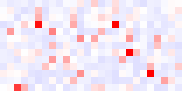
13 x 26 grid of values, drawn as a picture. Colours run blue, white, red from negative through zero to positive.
Neither half mirrors the other. The values are skewed, with a long tail toward high values. The texture is fine-grained noise. The top right is the smoothest part. No regular stripes run through it.
